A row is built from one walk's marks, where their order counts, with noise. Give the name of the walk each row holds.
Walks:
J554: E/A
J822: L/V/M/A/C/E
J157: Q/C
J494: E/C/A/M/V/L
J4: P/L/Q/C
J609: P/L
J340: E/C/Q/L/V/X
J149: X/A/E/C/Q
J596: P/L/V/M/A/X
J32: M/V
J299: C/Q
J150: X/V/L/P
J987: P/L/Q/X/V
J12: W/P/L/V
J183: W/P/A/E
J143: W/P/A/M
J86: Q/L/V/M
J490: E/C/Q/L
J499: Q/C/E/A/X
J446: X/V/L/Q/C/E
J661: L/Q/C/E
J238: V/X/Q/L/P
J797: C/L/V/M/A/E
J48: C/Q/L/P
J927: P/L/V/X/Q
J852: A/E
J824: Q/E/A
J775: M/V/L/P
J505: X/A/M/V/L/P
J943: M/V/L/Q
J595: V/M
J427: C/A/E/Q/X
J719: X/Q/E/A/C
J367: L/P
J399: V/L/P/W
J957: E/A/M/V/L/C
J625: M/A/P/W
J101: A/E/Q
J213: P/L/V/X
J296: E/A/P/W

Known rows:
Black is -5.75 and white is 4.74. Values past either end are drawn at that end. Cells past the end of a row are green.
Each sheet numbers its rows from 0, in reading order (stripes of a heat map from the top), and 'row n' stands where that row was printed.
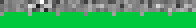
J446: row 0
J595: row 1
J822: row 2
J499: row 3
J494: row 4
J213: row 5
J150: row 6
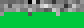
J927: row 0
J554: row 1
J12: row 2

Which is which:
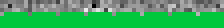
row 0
J943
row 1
J101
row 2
J797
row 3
J367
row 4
J238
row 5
J957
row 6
J143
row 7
J4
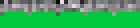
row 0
J824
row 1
J427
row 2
J852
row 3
J596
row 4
J987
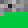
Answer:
J86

